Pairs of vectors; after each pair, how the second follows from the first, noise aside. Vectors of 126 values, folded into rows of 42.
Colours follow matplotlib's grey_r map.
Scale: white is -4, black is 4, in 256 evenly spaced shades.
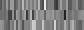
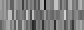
negated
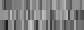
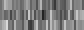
negated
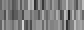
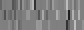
partly zeroed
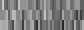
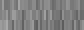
shrunk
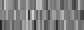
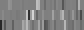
partly zeroed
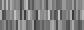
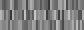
reversed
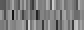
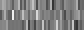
negated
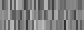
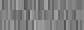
shrunk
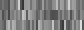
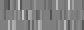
partly zeroed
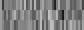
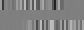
partly zeroed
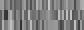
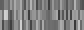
negated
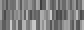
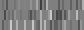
partly zeroed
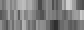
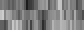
reversed
